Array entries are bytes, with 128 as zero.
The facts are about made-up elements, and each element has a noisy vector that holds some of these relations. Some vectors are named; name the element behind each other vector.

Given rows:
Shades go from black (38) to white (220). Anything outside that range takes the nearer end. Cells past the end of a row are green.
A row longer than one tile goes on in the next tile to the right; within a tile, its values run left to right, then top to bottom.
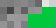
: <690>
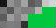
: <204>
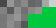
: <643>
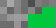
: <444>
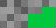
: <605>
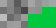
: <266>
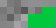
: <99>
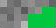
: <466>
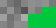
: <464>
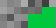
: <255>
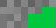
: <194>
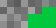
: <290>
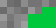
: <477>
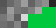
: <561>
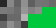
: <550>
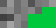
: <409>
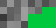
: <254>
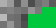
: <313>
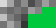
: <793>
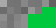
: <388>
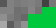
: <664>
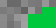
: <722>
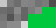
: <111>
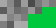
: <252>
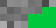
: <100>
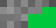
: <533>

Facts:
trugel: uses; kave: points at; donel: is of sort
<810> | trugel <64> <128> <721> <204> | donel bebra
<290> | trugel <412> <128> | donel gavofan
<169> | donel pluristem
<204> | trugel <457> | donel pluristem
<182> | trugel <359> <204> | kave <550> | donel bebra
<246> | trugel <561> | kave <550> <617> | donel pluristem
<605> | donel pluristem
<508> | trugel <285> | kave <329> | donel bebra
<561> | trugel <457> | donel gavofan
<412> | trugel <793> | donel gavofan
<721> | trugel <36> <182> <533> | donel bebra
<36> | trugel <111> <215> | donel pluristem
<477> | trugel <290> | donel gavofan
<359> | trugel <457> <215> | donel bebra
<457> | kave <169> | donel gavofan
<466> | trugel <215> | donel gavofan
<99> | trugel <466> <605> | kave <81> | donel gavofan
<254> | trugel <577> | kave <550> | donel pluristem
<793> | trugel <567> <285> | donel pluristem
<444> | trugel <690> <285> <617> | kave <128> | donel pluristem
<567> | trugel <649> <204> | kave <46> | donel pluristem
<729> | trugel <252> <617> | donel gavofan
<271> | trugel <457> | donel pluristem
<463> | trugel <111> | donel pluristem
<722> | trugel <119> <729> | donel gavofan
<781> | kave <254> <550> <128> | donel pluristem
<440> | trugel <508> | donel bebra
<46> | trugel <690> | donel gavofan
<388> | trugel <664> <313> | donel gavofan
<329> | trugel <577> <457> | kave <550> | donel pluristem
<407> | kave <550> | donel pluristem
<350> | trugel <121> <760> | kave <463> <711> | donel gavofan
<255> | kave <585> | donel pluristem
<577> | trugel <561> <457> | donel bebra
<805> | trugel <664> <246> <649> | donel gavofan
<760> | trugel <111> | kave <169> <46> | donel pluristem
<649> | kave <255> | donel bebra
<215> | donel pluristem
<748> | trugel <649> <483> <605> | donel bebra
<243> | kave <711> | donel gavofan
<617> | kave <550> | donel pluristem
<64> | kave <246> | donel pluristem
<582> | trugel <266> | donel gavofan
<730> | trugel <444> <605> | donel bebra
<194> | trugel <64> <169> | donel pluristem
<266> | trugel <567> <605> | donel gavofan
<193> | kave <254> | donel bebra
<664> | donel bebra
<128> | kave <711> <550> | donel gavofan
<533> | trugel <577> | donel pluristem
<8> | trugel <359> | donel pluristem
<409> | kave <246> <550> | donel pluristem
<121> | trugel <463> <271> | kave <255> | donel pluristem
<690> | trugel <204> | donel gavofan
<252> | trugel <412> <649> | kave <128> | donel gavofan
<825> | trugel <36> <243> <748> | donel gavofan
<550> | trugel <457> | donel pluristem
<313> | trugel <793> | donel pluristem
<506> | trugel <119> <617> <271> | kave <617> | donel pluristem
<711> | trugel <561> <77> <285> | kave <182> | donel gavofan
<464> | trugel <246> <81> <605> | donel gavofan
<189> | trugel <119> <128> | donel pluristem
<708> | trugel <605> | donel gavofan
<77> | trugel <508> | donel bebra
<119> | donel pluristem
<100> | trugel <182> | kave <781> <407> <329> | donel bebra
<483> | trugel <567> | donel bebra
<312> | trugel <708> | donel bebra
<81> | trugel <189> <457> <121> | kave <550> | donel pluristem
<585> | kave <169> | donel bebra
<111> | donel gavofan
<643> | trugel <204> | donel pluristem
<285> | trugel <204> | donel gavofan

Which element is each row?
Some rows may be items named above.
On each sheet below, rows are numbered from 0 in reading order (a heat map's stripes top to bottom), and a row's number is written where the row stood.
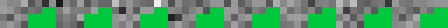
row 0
<255>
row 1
<271>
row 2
<285>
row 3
<617>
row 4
<605>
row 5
<444>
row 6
<508>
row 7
<99>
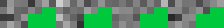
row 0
<246>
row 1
<793>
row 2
<169>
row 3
<617>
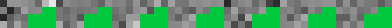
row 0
<182>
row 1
<721>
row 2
<128>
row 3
<99>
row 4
<577>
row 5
<99>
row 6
<215>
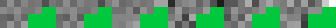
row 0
<215>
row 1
<215>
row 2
<46>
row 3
<577>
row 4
<457>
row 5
<567>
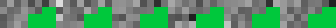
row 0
<781>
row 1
<412>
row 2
<121>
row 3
<760>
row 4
<649>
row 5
<77>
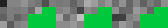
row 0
<359>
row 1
<708>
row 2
<407>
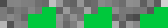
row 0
<810>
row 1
<290>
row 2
<585>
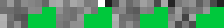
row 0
<483>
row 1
<711>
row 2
<748>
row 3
<577>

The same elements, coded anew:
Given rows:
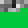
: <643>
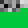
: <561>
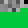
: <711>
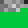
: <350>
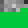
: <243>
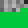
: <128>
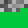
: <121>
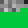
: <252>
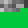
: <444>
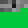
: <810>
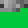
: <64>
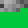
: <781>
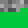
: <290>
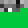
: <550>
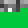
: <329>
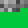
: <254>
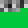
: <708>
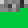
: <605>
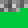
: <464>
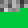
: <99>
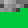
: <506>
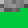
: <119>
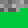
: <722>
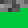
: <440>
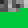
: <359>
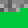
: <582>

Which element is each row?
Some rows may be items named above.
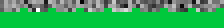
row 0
<128>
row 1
<550>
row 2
<711>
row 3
<99>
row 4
<567>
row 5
<483>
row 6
<508>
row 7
<255>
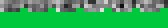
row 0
<313>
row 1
<533>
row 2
<793>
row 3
<46>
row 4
<266>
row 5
<444>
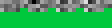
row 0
<533>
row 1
<585>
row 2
<255>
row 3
<169>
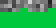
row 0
<721>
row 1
<605>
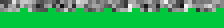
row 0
<457>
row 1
<793>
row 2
<561>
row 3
<215>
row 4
<690>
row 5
<271>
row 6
<285>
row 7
<111>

